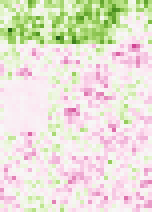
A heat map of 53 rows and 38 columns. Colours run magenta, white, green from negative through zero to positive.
The top part is higher, up to a seam about 20% of the way down. In the middle left lies a patch that is calmer than the rest. The middle left is the calmest part. There are no regular stripes. The texture is blotchy. On average the colour sits 50% of the way up the scale.
